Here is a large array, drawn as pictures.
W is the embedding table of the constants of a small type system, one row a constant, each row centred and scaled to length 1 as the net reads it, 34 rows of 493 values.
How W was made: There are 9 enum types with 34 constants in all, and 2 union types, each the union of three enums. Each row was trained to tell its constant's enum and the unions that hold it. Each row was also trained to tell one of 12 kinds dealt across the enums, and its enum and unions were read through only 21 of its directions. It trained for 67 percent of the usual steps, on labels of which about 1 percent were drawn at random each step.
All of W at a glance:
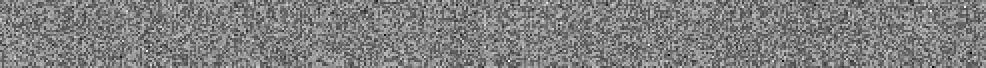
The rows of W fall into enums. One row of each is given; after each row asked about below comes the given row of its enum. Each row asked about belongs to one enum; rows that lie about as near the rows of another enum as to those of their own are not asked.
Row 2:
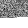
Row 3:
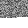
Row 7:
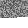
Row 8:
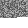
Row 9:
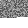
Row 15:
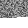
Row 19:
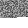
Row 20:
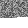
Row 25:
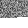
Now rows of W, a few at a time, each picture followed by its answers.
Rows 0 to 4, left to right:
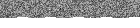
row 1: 20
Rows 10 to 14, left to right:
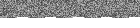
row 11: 7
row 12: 3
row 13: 7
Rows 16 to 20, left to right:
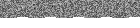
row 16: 8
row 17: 2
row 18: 9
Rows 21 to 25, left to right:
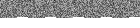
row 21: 25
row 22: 9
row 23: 3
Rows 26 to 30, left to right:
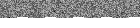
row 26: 9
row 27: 19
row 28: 7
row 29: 8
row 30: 20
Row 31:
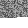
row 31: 19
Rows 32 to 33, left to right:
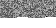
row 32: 19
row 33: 8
